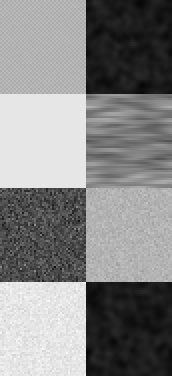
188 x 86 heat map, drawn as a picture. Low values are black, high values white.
The table splits into 4 rows of 2 panels. Panel 1,1: high, checkered, faint in contrast. Panel 1,2: very low, blotchy, faint in contrast. Panel 2,1: very high, flat. Panel 2,2: middling, streaked across. Panel 3,1: low, fine-grained. Panel 3,2: high, fine-grained, faint in contrast. Panel 4,1: very high, fine-grained, faint in contrast. Panel 4,2: very low, blotchy, faint in contrast.
